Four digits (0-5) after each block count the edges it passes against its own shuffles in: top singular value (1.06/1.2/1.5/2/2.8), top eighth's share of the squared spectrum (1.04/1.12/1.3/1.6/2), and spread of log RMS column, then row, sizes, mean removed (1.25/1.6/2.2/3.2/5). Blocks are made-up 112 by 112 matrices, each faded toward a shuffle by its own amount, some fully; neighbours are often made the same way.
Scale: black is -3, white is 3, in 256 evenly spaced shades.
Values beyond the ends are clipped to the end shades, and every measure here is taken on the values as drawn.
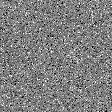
2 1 0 0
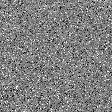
1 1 0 0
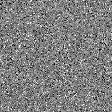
3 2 1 1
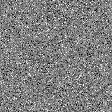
3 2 0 0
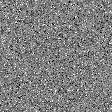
1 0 0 0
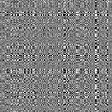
5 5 4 4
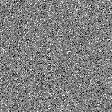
3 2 1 0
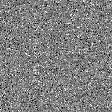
3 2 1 1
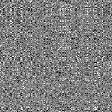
5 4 3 3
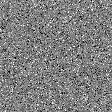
0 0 0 0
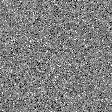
1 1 0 0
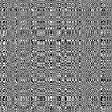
5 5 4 4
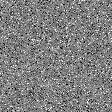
0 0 0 0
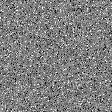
1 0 0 0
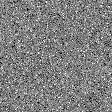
0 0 0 0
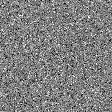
0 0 0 0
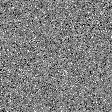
0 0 0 0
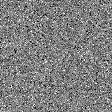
0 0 0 0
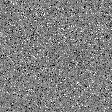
0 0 0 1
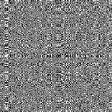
5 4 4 3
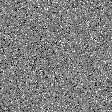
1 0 0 0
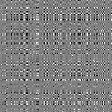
5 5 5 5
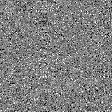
3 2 1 1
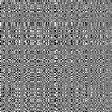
5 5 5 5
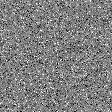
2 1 0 0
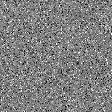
3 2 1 0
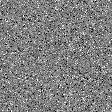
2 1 0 0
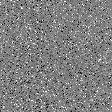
3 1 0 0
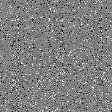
4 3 2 1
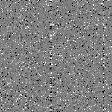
4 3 2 1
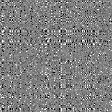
5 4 3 3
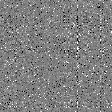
4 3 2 1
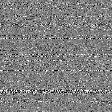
2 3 0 4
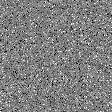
0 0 0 0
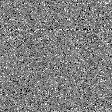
1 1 0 2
